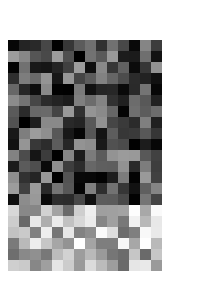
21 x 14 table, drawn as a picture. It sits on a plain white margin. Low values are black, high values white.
Overall the values sit about 40% of the way up the scale. No regular stripes run through it. A horizontal seam about 70% of the way down splits the table, and the bottom part is higher.
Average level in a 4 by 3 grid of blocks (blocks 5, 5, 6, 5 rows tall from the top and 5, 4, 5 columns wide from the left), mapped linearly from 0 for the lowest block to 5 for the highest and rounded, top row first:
010 | 110 | 112 | 555
